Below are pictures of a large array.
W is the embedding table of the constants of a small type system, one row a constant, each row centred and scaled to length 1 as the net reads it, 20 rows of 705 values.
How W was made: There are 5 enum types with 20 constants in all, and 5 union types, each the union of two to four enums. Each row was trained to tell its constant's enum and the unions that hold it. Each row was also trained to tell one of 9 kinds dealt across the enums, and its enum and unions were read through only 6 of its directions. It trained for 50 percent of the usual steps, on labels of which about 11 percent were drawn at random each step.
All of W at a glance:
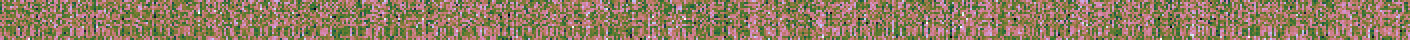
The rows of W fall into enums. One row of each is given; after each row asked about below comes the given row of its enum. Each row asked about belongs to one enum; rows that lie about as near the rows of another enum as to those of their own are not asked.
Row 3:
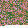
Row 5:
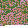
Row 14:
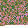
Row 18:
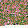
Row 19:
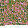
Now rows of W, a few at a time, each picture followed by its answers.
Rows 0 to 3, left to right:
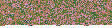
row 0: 18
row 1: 3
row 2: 5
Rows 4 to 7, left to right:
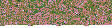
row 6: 3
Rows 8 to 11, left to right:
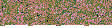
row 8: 14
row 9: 18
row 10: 5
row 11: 3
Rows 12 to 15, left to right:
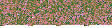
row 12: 18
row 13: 5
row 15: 14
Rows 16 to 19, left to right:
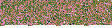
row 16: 14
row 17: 14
